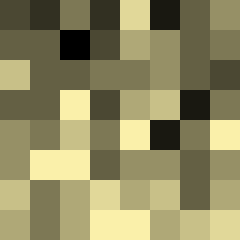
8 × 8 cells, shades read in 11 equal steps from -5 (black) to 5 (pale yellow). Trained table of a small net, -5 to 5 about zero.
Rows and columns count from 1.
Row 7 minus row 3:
0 1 3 4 2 2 0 4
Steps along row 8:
down up up same down up up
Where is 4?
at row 1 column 5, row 7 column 4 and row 8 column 8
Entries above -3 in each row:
5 7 8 7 7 8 8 8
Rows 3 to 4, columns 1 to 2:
3 -1 / -1 -1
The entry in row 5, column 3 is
3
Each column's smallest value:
-2 -3 -5 -3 0 -4 -4 -2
